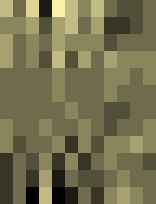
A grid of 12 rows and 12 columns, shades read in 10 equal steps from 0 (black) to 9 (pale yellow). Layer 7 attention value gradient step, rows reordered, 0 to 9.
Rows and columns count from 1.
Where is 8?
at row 1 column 3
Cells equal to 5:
34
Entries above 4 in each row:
6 6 6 8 4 2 1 4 7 3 2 4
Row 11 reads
2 4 2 6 1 4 3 3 4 5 4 4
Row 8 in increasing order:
3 4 4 4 4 4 4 4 5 5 5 5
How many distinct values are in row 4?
5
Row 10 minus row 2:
-3 -1 -3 2 -4 -2 -2 -2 3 2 1 -1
